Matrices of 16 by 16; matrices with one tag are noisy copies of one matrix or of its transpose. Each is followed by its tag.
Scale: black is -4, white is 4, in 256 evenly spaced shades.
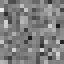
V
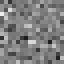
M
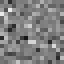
M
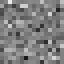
V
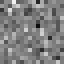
M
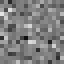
M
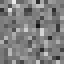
M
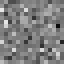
V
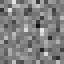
M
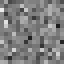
V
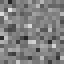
M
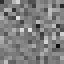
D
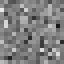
V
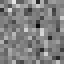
M
